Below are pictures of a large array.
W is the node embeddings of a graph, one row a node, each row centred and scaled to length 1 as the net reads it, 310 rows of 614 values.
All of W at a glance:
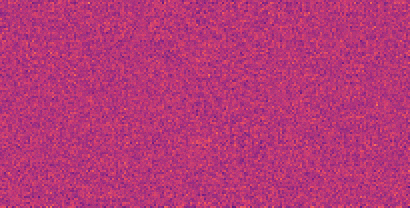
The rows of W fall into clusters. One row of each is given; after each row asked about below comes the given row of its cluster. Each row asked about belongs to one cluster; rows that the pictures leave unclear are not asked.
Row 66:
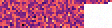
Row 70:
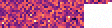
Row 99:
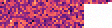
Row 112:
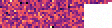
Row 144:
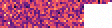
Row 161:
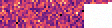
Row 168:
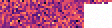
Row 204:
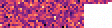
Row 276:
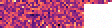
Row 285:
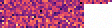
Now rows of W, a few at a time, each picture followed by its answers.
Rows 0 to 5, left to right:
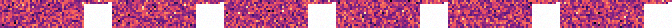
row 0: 168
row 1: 99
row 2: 276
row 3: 285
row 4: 285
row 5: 285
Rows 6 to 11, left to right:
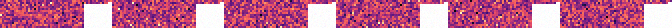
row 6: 112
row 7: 144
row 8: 276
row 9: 276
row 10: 168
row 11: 144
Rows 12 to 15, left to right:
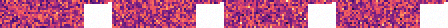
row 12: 112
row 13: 144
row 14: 161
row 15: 144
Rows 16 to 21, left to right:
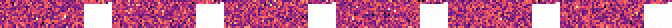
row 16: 285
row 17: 285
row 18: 70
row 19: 276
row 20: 70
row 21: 161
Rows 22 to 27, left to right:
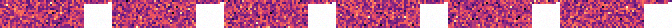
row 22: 112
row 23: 70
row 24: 66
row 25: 112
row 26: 144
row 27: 276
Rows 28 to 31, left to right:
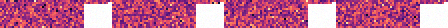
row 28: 99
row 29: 285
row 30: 276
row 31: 70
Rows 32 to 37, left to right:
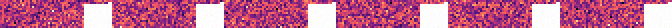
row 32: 168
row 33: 204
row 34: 276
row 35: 285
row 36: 204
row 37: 144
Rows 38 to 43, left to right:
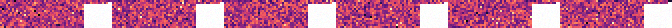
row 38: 99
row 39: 70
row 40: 70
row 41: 66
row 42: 168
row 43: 204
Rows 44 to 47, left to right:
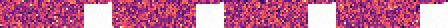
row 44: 204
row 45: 204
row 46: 70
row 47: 144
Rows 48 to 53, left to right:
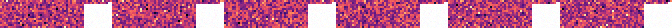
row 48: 66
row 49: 112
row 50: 144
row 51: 144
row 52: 276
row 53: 99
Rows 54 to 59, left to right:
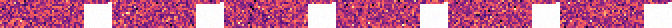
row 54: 99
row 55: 276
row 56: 144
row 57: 161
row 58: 276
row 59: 99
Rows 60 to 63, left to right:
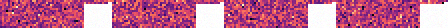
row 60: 168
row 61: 168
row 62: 112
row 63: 285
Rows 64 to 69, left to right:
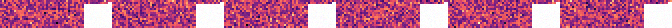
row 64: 112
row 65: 66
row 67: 70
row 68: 112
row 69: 112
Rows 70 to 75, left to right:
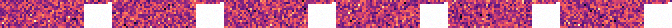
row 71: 276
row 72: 144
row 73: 168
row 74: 66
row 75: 144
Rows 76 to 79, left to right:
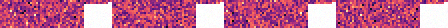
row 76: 204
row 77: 112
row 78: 161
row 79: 161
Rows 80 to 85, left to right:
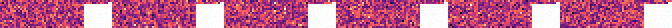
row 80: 66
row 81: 66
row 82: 112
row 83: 112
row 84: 168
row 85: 168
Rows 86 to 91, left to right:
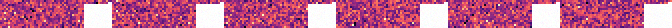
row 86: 204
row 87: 204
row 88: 70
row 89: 144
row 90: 161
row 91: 112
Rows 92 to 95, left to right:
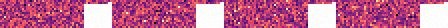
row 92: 99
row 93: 276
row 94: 161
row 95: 161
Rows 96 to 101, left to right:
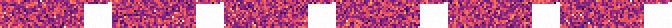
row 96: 204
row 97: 285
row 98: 144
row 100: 285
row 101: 144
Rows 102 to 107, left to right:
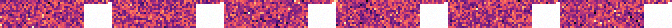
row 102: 70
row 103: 112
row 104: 204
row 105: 144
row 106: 144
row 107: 70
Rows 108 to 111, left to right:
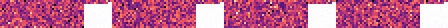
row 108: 99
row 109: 144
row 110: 168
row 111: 70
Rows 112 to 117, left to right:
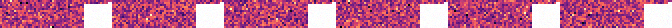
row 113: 70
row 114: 70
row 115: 99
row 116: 161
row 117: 276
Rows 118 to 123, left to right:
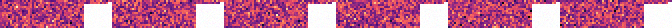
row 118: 161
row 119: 168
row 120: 168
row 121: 144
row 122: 276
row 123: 70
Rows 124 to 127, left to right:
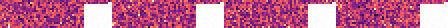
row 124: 204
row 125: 66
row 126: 66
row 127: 144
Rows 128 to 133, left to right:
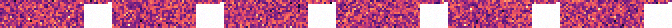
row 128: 70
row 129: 144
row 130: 285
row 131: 276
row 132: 144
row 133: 204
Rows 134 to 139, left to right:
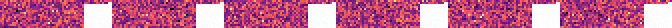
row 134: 168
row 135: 112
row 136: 70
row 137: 144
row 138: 112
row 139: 144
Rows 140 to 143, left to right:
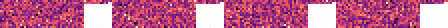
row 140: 285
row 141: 276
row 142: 66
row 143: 112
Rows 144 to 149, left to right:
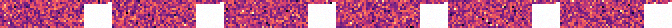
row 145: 276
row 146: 285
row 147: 168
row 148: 70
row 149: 99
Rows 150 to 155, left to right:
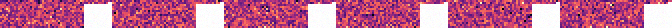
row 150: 70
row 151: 276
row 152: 99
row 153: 276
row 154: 66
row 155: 161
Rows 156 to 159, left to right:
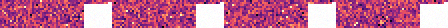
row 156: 161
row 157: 66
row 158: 276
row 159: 144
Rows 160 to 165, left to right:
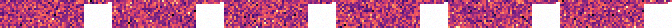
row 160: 70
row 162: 70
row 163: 204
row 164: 204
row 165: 276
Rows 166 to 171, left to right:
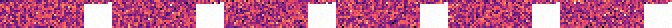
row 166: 70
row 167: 285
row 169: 112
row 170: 70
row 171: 99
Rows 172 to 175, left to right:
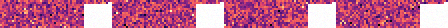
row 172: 66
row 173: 276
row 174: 144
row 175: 144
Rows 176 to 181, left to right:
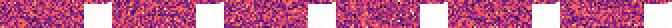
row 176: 99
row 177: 276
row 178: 168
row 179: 161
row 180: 99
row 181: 112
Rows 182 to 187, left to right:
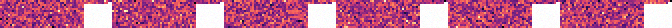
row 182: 276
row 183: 168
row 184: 168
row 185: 204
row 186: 204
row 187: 285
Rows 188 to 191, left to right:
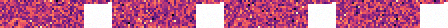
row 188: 99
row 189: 161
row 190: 99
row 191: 276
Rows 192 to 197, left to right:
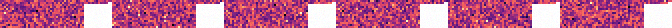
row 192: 204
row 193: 66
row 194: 161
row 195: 204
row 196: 161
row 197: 112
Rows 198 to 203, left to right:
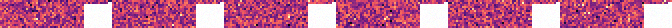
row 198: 204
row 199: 66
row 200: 285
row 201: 144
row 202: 66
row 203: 168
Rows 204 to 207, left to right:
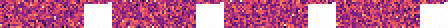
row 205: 99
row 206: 66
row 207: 66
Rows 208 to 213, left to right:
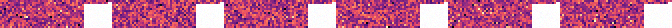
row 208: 99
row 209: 70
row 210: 112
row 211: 112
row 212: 99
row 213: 204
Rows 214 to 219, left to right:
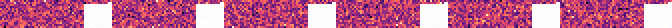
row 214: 99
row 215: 99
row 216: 66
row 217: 66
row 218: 70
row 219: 112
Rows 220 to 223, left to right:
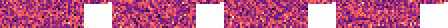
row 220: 112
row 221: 204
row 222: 285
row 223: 112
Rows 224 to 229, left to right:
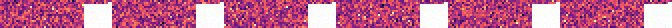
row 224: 276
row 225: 99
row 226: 144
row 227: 70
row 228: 112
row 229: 70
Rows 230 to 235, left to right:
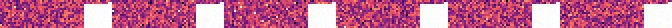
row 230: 144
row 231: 70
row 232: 161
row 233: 204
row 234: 70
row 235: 99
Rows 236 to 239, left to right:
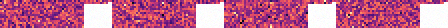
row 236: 285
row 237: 112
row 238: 161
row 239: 276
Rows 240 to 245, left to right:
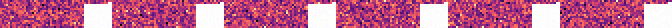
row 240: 112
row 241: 66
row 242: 99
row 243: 204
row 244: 66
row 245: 99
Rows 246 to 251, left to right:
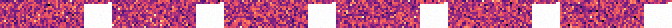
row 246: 70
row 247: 70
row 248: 99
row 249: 285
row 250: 99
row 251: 204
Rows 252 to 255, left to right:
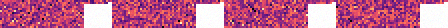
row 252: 168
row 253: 112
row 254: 144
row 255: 112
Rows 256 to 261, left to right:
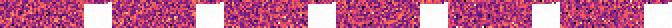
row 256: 276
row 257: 276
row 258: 66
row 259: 285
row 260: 66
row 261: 144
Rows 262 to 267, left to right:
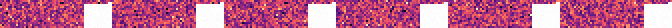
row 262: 144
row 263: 285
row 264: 144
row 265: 70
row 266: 112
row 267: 66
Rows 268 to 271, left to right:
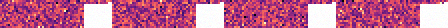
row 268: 204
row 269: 204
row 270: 70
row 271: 66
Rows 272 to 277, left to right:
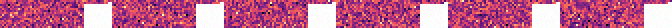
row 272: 276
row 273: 112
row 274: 168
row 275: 66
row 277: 144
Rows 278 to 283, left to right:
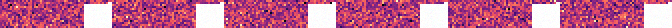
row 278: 161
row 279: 168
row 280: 285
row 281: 168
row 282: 70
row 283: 285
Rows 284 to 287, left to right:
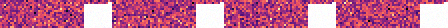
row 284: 70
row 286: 66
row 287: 99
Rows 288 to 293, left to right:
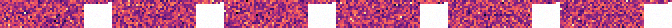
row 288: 204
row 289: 285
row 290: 168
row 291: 285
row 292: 276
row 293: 276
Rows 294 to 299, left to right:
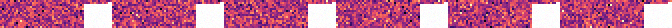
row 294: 99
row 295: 99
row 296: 285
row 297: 70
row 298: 168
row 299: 161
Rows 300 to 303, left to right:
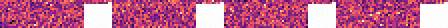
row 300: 168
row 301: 161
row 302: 70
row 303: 112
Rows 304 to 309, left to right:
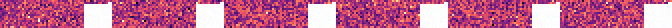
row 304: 70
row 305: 99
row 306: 112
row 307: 144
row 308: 112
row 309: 168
